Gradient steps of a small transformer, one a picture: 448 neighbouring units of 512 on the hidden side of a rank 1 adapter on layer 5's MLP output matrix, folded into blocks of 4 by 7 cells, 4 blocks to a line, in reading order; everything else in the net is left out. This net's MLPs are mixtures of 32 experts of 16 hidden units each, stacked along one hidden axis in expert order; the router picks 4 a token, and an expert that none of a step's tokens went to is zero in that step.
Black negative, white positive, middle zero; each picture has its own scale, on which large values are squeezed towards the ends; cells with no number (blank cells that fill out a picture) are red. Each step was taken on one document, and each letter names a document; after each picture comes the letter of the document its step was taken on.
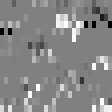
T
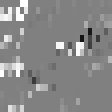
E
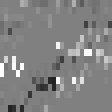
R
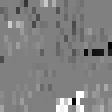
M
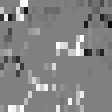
E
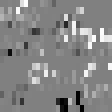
M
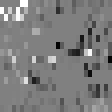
E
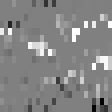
T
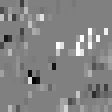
E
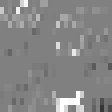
M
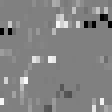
T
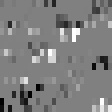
T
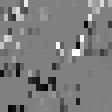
E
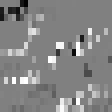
E
